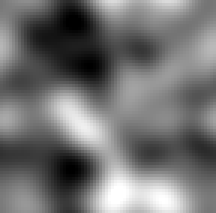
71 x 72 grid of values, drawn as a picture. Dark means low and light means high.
Roughest part: bottom middle. Ninth with the highest average: bottom middle. Lone odd cells: none.
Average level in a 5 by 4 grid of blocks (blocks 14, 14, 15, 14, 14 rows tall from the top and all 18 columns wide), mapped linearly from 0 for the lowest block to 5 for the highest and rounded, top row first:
2 0 3 3 / 1 0 2 3 / 2 3 3 2 / 1 2 2 1 / 2 2 5 3
